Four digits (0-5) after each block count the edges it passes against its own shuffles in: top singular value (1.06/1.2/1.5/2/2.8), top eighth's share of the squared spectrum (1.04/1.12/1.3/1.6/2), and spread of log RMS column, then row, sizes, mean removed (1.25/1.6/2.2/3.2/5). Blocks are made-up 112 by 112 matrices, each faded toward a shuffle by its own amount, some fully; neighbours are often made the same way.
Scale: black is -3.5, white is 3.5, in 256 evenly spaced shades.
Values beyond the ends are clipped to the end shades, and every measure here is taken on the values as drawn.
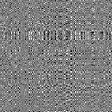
5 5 4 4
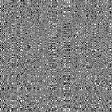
5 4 3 3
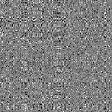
5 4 3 3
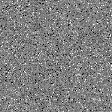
3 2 1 1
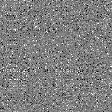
4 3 2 2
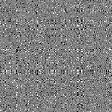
5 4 3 3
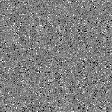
4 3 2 2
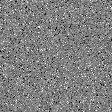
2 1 0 0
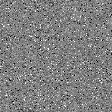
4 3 1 2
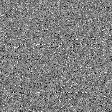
1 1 0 2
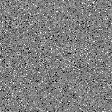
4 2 1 1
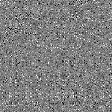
4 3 2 2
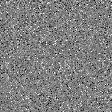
3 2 1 1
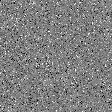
1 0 0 0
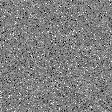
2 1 0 0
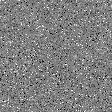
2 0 0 0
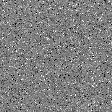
2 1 0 0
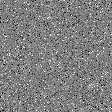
2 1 0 0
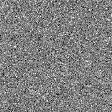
3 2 1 0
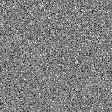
3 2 0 0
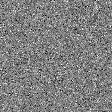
2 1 0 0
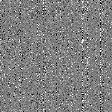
2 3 3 1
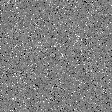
0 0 0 0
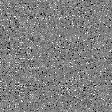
4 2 1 1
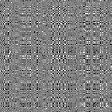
5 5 4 4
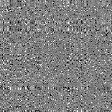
5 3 3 2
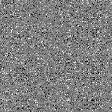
4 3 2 2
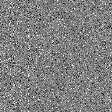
1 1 2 0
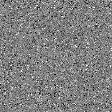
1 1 2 2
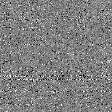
2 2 2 3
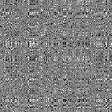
5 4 3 3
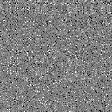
4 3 2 2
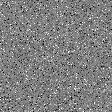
2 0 0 0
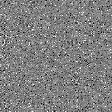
4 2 1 1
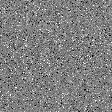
2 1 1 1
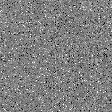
3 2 0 0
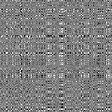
5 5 4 4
